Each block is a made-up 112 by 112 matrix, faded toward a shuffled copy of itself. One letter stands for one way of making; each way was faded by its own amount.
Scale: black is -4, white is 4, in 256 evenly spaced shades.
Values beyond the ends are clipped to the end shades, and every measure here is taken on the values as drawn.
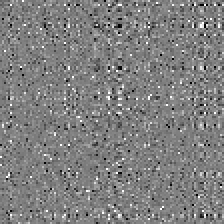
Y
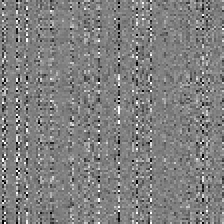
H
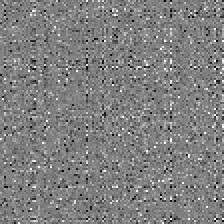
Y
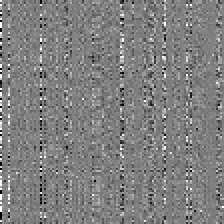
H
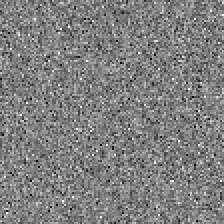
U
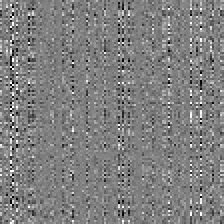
H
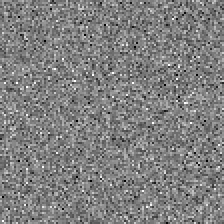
U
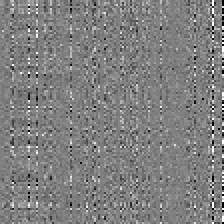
H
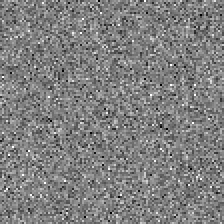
U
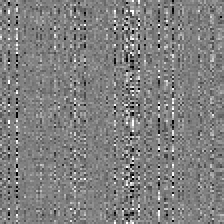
H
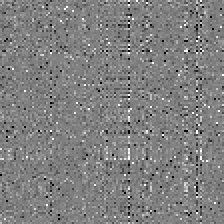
Y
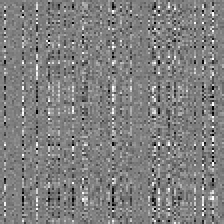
H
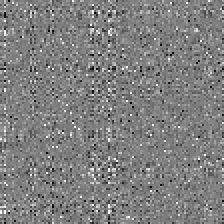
Y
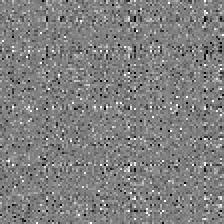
Y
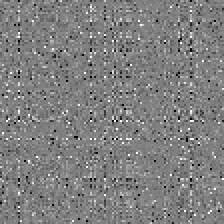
Y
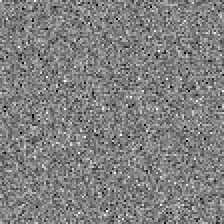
U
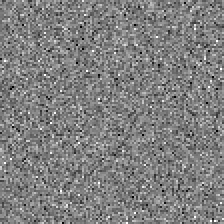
U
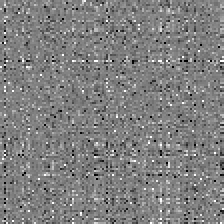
Y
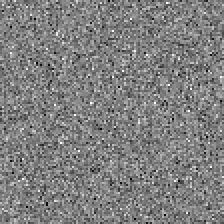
U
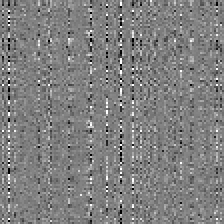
H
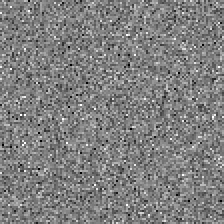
U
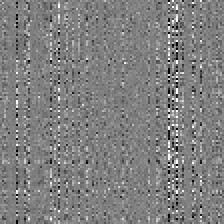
H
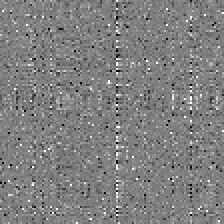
Y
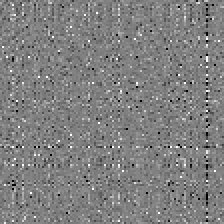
Y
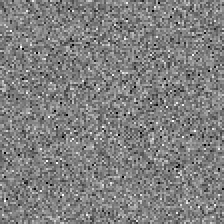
U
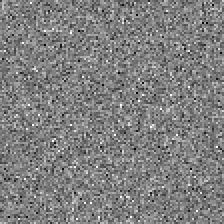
U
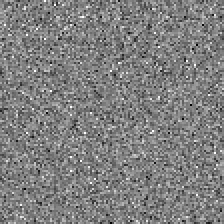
U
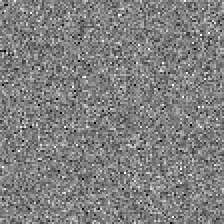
U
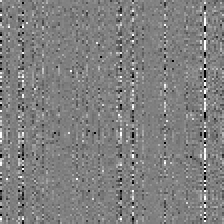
H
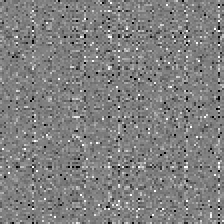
Y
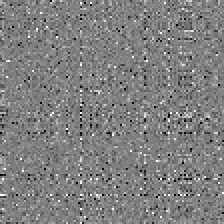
Y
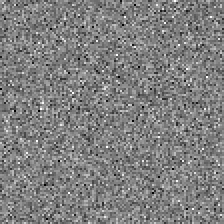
U
